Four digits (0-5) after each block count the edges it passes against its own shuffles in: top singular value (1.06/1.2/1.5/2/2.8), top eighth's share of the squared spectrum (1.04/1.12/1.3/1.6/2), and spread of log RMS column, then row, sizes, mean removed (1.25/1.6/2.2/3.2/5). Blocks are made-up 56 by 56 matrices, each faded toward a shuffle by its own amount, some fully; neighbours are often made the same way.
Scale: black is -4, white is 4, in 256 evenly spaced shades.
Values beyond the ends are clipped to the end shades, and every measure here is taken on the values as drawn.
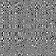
4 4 3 3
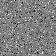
0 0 0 0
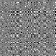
5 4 3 3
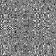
4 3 2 2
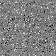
2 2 0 0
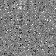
2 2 0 0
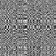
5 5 3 3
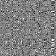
4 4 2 2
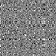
4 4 2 2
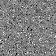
1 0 0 0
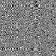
4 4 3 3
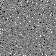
2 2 1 0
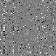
4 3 2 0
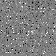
3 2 1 1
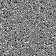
1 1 0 0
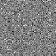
3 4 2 2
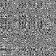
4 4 2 2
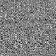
3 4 2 2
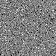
2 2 0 0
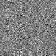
3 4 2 2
